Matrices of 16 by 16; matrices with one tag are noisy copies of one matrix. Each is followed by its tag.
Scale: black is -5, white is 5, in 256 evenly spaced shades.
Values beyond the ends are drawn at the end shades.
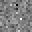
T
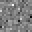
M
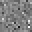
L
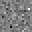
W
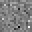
L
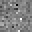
T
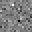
M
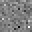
L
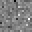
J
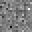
W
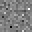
W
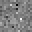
T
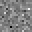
W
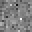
T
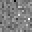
J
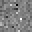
T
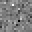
M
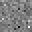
L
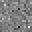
L
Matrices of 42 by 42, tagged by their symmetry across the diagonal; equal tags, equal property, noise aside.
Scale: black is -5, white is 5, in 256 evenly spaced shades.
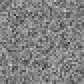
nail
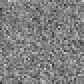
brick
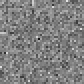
nail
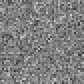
brick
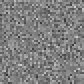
brick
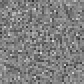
nail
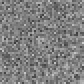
nail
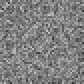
nail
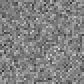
nail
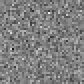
brick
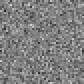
brick
